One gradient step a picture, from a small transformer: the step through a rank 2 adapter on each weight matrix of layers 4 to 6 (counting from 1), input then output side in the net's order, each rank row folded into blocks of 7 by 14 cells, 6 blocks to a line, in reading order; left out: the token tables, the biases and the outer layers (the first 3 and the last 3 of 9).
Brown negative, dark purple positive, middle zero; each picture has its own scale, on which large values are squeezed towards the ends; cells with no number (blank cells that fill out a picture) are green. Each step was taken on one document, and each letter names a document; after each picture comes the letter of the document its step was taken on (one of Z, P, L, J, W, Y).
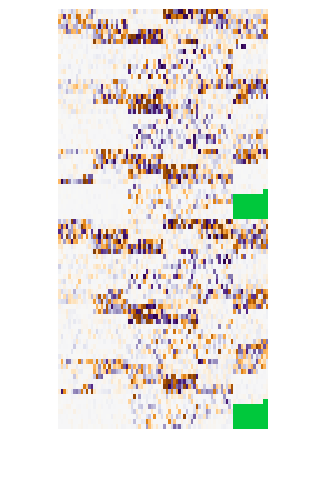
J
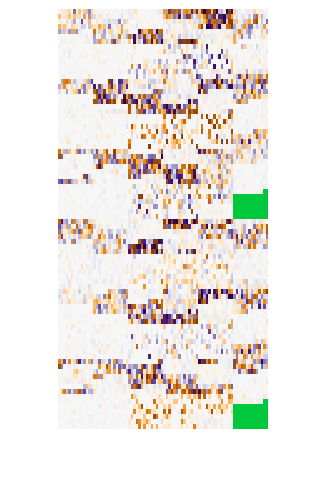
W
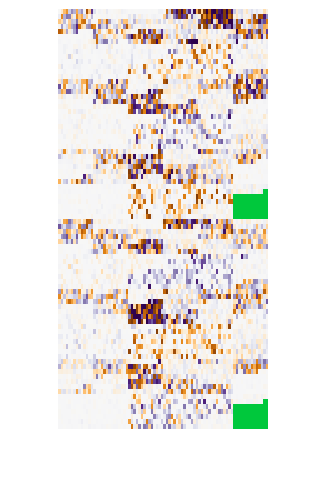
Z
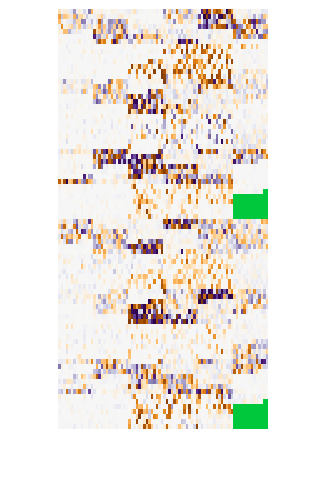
W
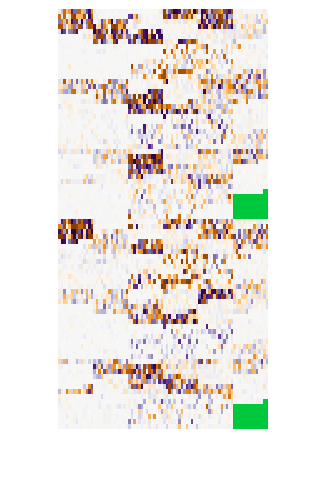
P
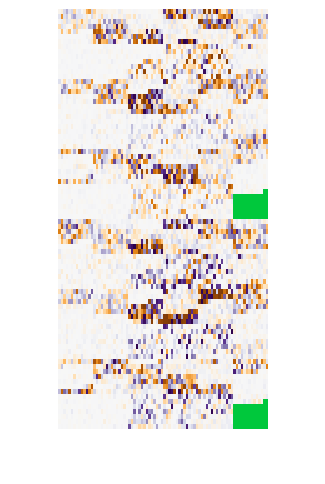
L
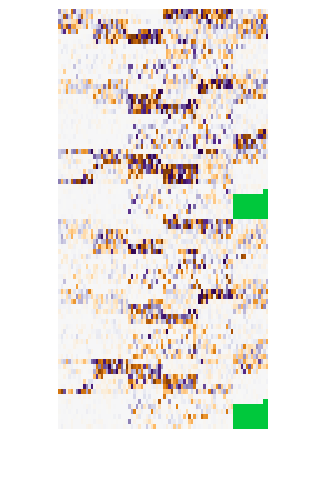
J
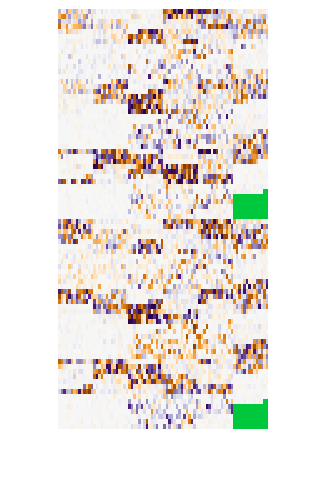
J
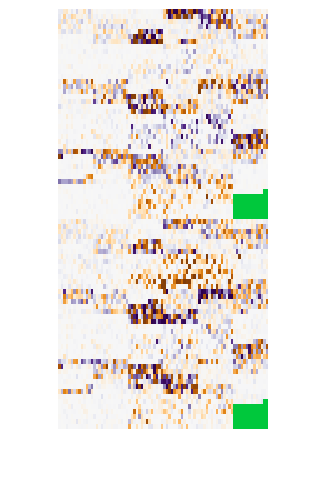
P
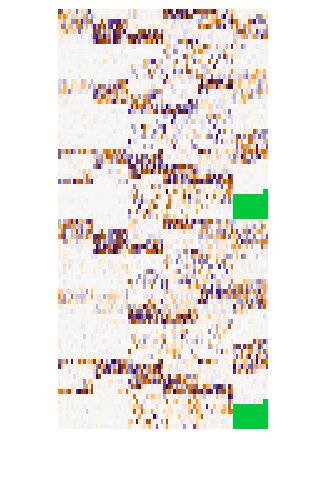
W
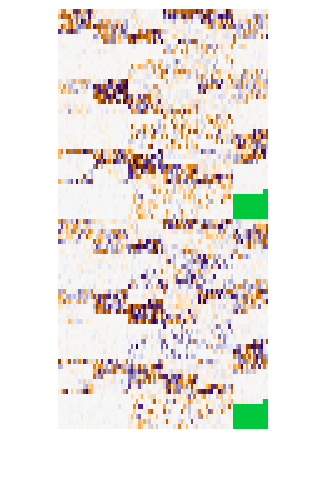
W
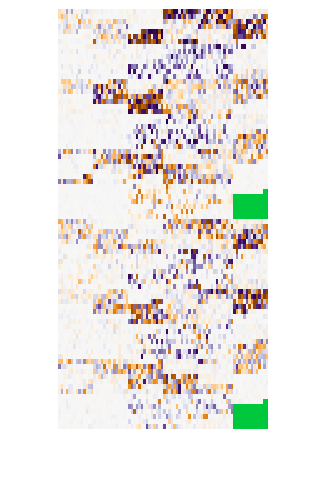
J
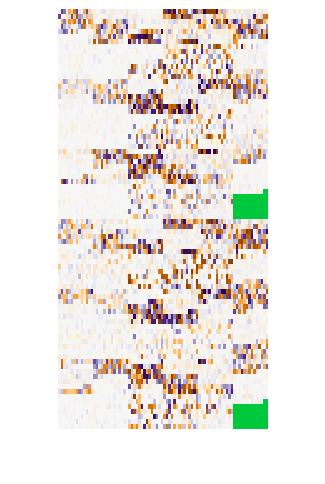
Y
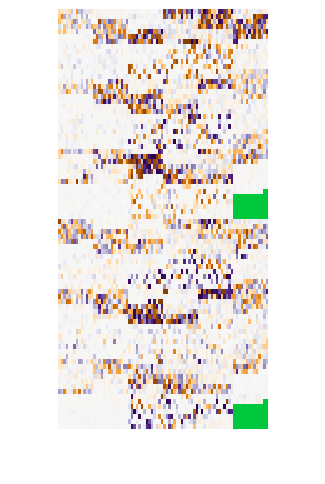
Z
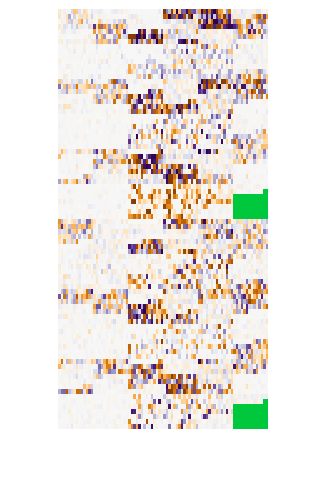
Y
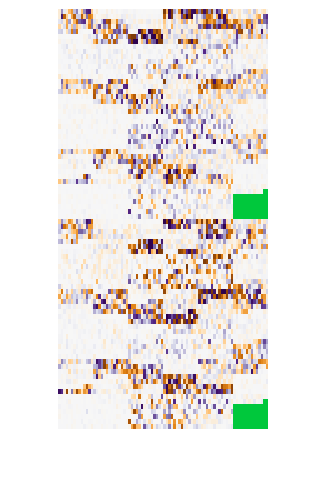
Y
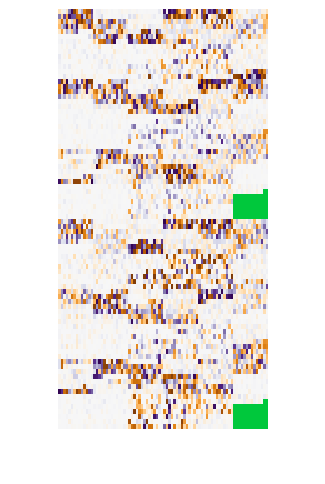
Y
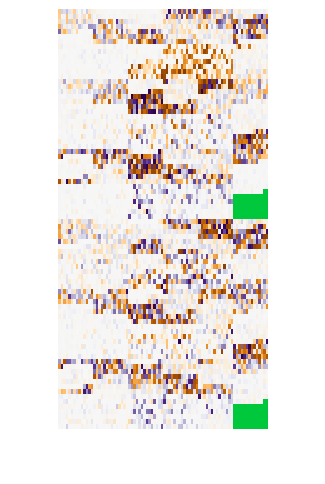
P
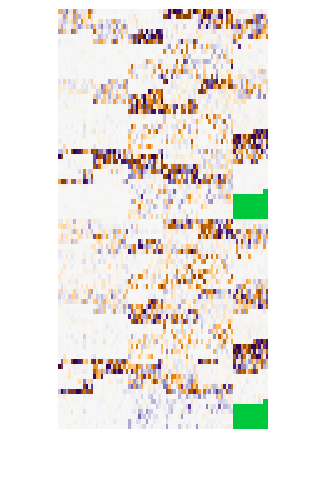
P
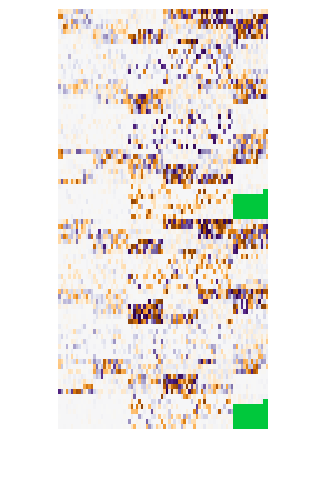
Z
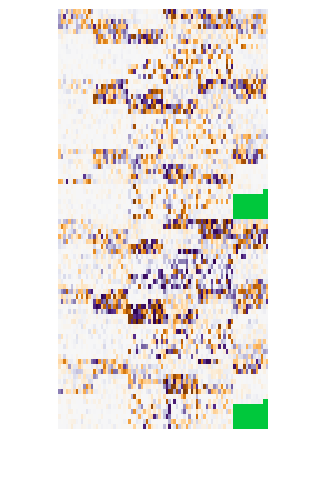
Y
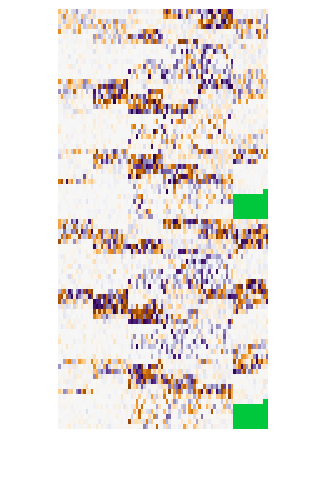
W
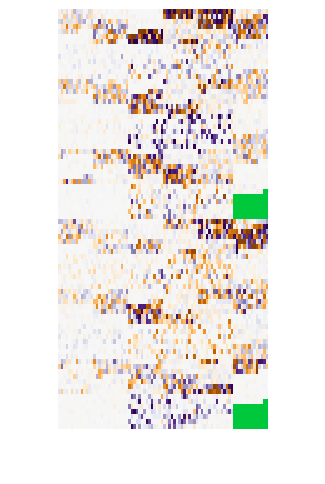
Z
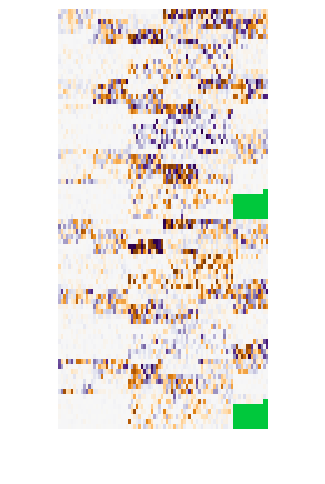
Y
